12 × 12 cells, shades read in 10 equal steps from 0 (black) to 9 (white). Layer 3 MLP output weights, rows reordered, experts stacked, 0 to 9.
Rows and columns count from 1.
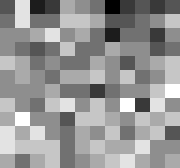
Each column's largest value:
8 9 8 8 8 7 7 7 9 8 8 9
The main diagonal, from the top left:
3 8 6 4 4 6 2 5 5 6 5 6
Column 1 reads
3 4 5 5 7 5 5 7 6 8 8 6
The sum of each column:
69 73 58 64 62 65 65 55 61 59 61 68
